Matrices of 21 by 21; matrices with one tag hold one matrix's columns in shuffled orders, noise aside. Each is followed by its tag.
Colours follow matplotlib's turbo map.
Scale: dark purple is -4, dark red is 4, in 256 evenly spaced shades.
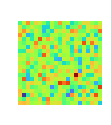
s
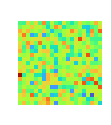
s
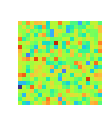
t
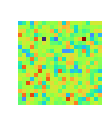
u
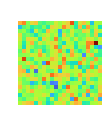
t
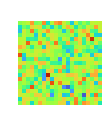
s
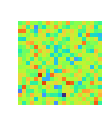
s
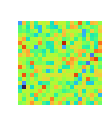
t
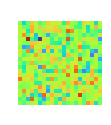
u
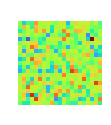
u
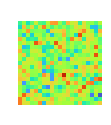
s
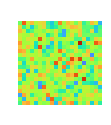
t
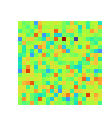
u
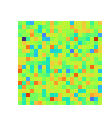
u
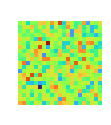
t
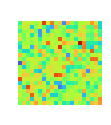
t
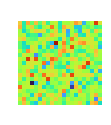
t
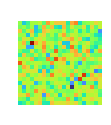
t
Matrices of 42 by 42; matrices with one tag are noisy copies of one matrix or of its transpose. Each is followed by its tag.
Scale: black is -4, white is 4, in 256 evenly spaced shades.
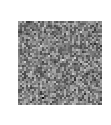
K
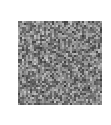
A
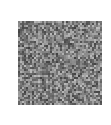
K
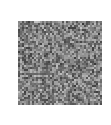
K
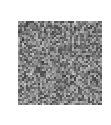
K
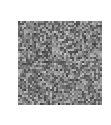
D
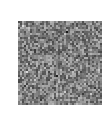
D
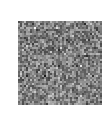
D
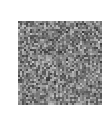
D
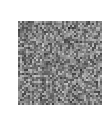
K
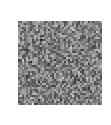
A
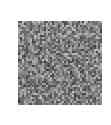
A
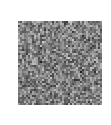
A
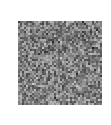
D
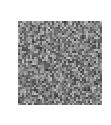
A
